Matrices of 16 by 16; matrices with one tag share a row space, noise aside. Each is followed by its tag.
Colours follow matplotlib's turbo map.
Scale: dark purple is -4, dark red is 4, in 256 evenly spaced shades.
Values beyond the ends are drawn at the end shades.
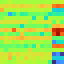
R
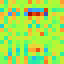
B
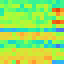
R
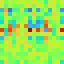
B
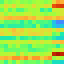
R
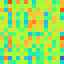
B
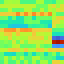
R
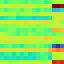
R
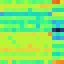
R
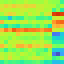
R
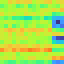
R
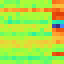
R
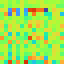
B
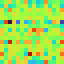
B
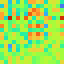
B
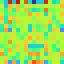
B
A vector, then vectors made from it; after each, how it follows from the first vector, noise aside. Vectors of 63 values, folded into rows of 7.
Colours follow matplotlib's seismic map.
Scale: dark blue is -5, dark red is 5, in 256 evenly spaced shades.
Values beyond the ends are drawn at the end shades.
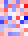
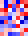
scaled up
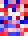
scaled up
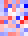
negated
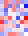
negated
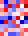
scaled up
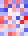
negated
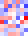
negated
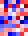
scaled up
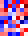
scaled up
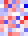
negated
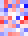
negated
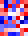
scaled up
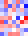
negated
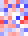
negated
